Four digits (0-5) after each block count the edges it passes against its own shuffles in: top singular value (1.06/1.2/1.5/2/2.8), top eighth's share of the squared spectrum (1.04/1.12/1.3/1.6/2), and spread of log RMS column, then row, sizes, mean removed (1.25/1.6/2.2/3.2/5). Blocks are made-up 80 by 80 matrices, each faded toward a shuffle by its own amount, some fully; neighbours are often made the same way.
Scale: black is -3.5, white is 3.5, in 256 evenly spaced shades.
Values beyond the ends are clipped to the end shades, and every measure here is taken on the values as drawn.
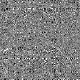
3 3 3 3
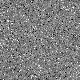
0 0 0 0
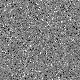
0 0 0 0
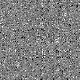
3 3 2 2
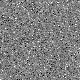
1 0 0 0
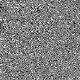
3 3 2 2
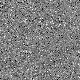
0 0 0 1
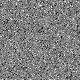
0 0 0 0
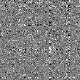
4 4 3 3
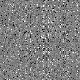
4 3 2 1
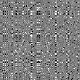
5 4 3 3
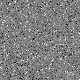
1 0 0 0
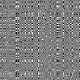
5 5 4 3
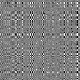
5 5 4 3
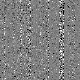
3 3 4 0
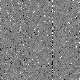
3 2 2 0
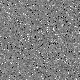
0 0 0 0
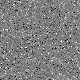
0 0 0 0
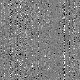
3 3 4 0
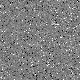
0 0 0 0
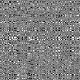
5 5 3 3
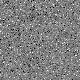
0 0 0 0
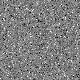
2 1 0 0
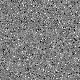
2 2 0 0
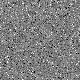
1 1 0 0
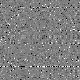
4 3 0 2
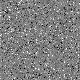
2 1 0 0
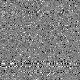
4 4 1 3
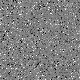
2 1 0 1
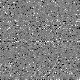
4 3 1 2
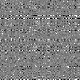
4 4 2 3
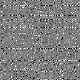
4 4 2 3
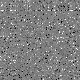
3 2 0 1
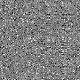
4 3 1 1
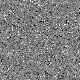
2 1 0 0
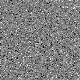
3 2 0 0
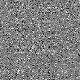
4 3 1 1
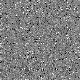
3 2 1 1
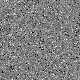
1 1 0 0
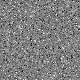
1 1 0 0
